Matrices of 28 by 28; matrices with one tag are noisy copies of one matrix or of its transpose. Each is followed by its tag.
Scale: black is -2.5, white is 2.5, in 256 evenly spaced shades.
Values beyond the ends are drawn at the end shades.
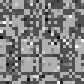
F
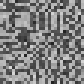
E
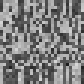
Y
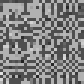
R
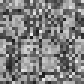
F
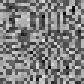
E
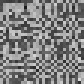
R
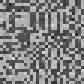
E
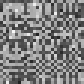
R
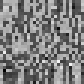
Y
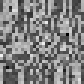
Y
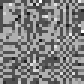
R
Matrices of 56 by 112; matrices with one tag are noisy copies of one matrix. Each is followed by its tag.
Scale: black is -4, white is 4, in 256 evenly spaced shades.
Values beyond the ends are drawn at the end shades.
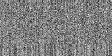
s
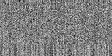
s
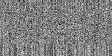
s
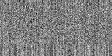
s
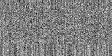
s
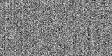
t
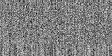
s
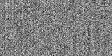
t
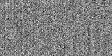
t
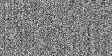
t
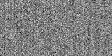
t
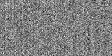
t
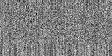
s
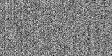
t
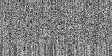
s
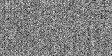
t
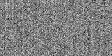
t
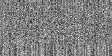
s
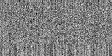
s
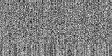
s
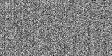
t
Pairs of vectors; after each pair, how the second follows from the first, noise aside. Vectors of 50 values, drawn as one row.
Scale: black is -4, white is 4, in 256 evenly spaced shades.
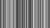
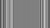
partly zeroed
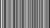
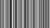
wrapped around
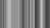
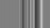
partly zeroed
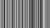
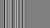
partly zeroed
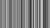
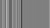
partly zeroed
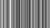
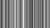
wrapped around
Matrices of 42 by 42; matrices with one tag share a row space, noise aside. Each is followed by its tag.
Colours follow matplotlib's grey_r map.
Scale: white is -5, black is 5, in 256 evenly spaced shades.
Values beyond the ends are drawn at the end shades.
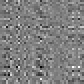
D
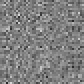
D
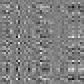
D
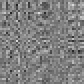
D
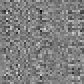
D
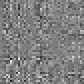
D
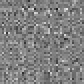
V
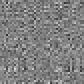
V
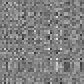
V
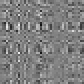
D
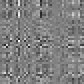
D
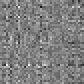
D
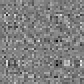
V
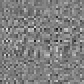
V
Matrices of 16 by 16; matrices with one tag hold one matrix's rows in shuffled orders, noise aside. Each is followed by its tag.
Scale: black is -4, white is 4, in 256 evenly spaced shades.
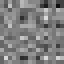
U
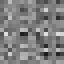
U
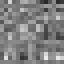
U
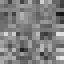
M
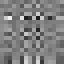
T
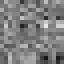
U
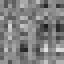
U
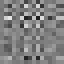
T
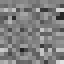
M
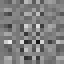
T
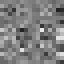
M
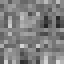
U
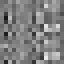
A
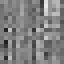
A
